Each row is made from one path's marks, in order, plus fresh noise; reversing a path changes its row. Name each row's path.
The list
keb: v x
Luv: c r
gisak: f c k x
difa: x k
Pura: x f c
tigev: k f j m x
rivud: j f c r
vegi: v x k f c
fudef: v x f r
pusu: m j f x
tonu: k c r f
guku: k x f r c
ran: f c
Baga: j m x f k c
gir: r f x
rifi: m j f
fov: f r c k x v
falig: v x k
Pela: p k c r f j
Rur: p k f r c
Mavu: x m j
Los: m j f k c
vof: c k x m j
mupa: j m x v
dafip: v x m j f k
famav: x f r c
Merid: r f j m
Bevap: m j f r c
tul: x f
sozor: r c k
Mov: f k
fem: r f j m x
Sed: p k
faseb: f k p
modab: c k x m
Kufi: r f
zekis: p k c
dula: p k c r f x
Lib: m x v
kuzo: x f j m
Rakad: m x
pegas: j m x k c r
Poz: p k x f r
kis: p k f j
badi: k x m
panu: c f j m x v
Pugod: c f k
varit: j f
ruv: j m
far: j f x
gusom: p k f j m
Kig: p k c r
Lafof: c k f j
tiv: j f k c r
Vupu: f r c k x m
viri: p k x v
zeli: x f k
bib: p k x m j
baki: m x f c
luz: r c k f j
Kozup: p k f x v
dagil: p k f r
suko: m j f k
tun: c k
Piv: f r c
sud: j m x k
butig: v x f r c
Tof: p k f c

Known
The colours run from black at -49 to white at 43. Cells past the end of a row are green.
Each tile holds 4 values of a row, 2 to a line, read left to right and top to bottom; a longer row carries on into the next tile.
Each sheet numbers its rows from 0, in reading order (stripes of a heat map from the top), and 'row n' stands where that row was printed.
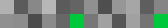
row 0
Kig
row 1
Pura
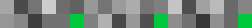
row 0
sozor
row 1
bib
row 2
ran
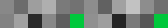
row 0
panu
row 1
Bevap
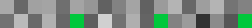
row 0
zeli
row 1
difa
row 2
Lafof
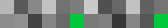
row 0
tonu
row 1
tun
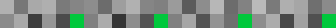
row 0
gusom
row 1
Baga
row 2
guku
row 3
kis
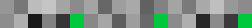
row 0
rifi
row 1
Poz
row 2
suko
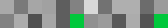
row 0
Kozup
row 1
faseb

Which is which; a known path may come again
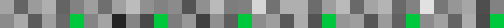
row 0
Poz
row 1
Los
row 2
baki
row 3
faseb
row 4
dagil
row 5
Sed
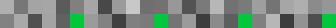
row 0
Kozup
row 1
Piv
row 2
modab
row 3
tigev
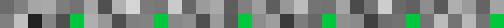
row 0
mupa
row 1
Kufi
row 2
Tof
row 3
luz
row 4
sozor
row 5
tul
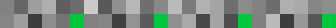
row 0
butig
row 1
Pugod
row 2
kis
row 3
kuzo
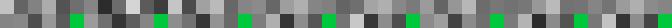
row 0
zekis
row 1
Luv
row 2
ran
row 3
Baga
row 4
Mavu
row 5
fov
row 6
Lib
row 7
sud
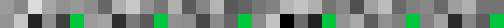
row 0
varit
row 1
Merid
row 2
Kig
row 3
ruv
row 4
gir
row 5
panu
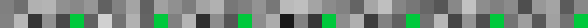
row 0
pusu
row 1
difa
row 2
dafip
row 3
rifi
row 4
fem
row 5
Rakad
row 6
Pura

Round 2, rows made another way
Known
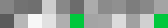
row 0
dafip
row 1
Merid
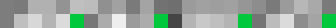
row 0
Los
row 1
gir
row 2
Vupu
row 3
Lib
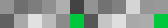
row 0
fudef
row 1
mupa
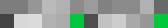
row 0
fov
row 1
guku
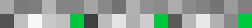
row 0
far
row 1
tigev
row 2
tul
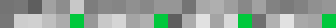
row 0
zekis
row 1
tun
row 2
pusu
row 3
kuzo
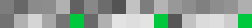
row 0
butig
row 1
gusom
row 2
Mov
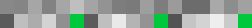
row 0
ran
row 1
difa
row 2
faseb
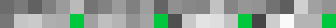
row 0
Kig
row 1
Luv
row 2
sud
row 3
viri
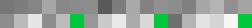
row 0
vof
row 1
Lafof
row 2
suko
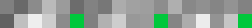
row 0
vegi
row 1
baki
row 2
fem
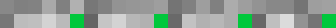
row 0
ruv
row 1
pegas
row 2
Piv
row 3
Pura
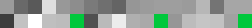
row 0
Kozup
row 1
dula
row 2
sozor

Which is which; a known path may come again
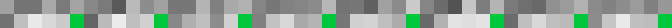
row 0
varit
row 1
bib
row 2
Bevap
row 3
rivud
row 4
zekis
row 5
gusom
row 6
Rur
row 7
Pugod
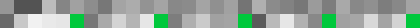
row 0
kis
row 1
rifi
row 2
Rakad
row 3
tul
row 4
Merid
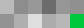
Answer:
Kufi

